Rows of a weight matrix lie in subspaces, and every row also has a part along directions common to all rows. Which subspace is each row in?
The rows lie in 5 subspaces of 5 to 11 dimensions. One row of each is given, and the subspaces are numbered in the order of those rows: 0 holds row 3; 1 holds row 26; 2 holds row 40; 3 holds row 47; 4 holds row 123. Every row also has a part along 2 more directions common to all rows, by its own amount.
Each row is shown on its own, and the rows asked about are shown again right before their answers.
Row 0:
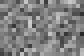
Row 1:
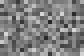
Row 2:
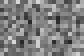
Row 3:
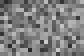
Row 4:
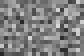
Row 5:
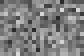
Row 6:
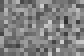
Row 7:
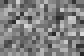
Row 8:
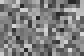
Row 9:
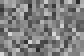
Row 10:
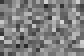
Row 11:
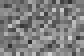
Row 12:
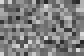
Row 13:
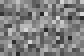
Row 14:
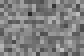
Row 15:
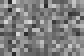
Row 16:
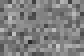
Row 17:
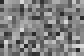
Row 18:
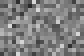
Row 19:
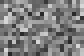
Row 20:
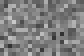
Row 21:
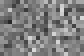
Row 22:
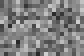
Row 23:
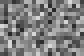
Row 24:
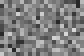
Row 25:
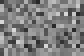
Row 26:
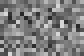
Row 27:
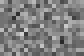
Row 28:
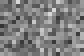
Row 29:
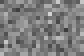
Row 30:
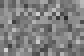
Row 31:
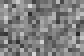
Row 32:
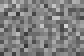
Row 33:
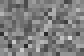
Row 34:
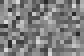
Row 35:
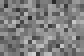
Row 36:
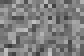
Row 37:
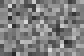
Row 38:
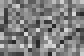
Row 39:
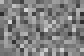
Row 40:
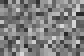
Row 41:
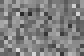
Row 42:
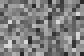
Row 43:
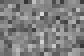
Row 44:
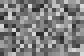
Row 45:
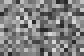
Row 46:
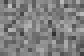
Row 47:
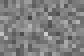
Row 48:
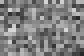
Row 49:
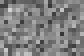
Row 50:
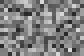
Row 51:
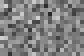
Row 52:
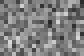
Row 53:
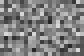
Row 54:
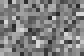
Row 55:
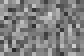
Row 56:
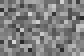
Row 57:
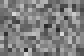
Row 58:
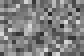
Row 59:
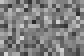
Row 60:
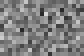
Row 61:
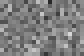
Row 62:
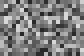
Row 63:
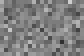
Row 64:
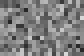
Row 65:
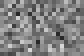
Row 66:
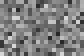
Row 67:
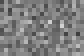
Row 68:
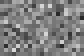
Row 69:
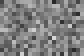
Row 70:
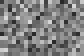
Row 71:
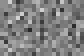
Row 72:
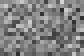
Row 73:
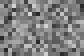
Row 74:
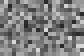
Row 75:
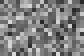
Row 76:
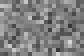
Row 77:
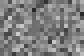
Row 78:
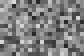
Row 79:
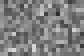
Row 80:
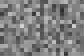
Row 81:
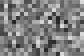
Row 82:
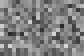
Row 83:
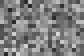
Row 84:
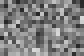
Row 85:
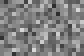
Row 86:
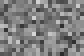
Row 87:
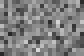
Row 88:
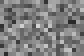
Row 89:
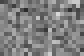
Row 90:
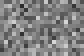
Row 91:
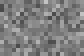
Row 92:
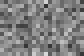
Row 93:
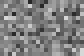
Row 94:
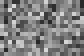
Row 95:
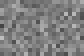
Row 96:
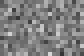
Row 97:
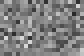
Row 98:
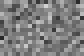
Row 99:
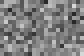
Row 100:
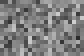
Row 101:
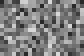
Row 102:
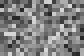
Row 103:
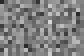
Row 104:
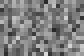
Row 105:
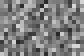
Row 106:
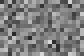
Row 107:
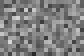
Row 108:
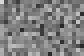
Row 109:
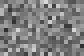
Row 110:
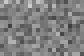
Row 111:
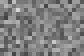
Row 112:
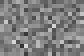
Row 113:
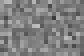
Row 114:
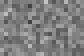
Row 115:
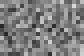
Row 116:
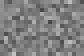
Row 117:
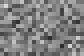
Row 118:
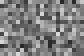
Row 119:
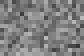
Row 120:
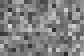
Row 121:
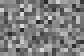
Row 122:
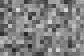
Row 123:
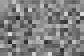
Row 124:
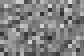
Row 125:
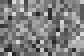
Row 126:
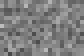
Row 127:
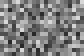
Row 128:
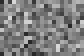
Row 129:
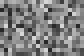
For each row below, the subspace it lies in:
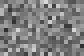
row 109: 1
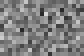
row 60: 1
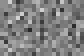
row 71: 0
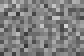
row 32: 4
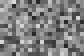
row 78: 0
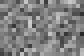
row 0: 2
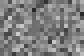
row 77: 4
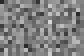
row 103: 2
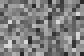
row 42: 2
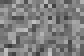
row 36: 1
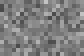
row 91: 1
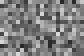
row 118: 2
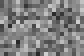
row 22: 1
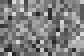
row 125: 1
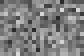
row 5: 3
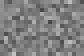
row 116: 0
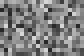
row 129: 1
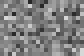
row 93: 1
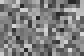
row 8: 2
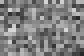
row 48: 3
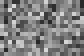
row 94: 1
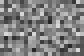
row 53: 4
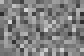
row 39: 2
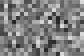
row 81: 1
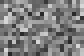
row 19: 1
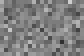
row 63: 4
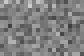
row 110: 0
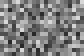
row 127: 2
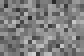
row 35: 3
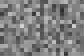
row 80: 2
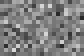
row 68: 1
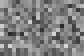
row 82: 2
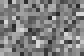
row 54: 2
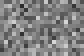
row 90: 4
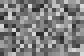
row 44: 1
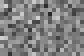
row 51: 4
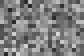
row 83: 1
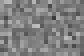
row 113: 0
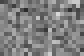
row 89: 2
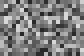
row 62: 0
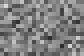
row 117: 3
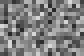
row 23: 0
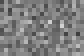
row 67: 4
